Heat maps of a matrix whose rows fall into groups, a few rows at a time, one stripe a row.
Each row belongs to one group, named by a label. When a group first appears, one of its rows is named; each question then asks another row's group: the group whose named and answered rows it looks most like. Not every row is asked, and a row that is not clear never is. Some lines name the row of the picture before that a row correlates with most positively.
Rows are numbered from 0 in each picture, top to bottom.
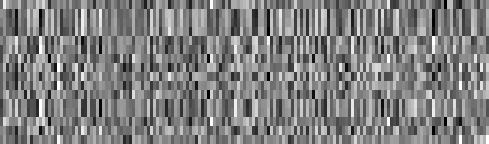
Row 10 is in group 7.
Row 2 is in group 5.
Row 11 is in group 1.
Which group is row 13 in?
7
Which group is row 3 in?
5
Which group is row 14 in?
5
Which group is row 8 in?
5
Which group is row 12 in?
1
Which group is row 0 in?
7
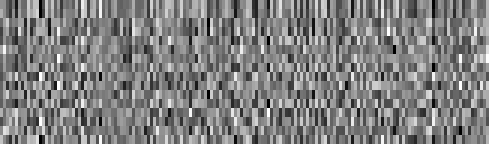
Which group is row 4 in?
5
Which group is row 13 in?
1
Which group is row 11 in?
5
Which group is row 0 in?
5
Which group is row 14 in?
7
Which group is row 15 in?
5
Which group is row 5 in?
7
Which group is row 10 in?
7
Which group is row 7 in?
5
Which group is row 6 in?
7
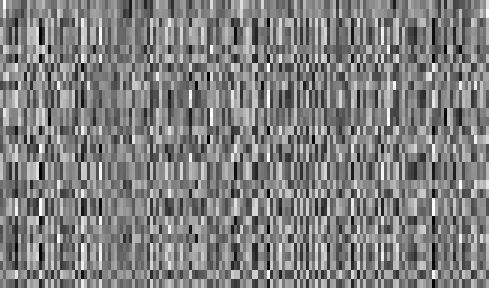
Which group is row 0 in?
7
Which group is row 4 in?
5
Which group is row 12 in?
7
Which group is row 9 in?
7
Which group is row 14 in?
5
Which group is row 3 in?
5
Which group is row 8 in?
7
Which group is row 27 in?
5
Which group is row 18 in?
5
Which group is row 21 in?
5
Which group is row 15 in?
7
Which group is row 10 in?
1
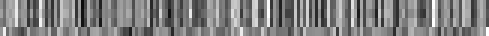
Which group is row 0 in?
1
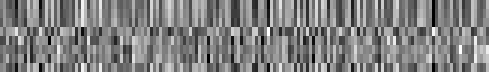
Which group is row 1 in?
5
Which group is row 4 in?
7
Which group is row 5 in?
7
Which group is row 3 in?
1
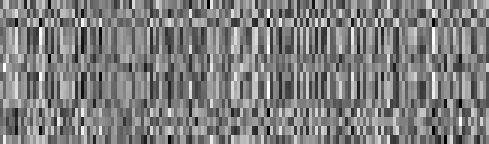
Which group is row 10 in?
1
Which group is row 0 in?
7
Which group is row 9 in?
1
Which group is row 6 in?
7
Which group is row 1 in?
1
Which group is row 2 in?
5
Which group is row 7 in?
7
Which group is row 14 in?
5
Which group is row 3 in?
1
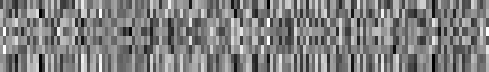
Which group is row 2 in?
1
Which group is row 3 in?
7
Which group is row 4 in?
1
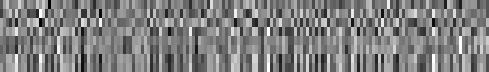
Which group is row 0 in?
7
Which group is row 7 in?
1
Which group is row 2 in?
5
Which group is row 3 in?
1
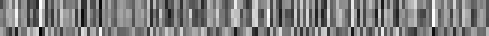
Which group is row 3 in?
5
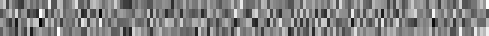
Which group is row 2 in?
5
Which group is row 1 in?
1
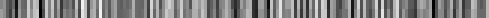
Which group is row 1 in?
5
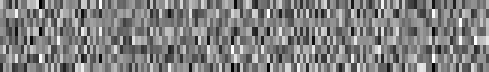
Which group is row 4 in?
7
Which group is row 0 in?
5
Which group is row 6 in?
1
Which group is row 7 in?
5
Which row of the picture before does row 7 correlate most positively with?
0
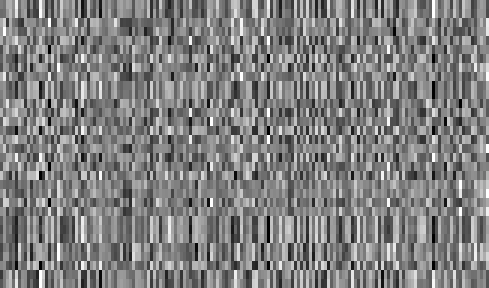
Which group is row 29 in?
5
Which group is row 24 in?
5
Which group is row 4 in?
1
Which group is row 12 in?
1
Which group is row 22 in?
7
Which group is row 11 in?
7
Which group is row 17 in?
1
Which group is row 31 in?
1
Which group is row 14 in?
5
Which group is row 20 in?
7
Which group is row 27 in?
7
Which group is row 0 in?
1
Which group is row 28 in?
7
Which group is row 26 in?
5
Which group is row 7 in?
7
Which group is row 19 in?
5
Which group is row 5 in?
7
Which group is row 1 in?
1
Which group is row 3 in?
7
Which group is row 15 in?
1
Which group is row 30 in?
1
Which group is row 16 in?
7
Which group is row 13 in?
7
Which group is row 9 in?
5
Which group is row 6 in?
5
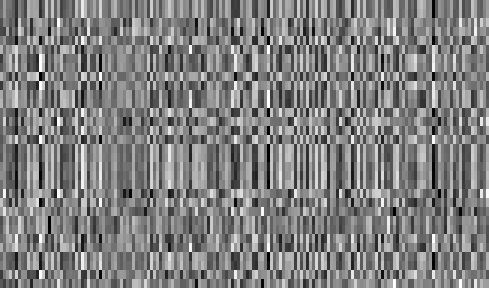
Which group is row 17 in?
5
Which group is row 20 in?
5
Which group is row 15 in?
1
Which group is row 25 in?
7
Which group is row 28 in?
5
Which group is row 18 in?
5
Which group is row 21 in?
7
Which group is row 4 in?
5
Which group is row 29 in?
5
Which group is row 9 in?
1
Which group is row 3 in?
7
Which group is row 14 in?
5
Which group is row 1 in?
5
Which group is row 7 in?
1
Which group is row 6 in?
1
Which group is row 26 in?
1
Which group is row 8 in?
5
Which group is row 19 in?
5
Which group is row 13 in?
7
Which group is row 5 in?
1
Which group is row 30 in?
1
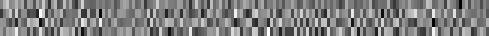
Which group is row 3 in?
1
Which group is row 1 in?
1
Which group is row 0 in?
7
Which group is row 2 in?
5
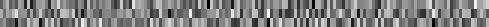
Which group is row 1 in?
1
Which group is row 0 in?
7
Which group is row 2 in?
5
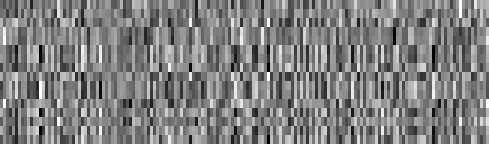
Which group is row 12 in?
5
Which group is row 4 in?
7
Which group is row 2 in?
1
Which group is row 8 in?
1
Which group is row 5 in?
5
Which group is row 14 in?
5
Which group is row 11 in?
7
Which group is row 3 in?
7
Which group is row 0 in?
7
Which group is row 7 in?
5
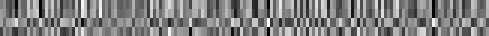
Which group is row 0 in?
5
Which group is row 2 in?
1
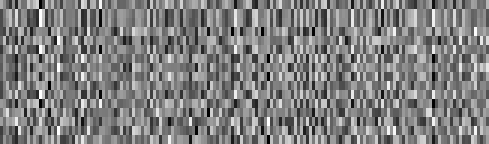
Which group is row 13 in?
1
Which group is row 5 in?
1
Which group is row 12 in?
7
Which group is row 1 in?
1
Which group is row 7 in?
7
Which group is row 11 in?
5
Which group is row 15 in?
5
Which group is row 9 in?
7
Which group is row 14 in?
7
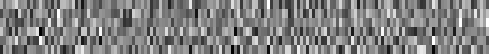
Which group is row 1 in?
7
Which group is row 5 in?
5
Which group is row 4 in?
1
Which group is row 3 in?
5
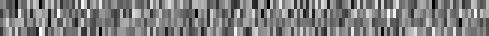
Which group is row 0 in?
5
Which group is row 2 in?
7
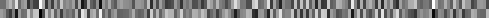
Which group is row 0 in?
1
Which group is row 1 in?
5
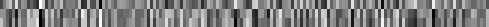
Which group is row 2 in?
5
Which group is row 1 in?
5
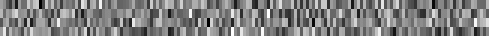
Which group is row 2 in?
7
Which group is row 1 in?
1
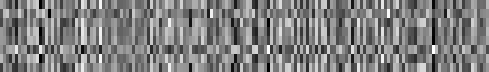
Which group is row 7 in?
5
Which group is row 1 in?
7
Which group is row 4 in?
5
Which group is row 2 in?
5
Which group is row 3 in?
5
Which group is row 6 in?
5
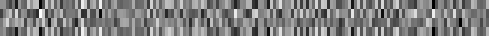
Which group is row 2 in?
7
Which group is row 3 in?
5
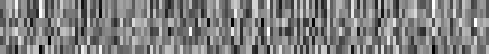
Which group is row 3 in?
1
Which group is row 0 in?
1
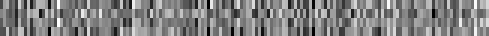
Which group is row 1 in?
5
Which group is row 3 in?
7
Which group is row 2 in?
7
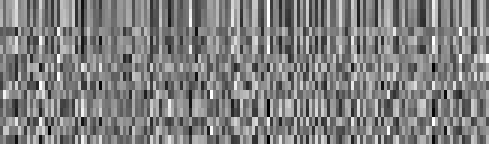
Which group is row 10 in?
7
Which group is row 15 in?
5
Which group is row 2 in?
1
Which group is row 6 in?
7
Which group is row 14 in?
7
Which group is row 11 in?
5
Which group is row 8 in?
7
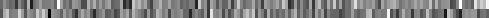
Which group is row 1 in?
7
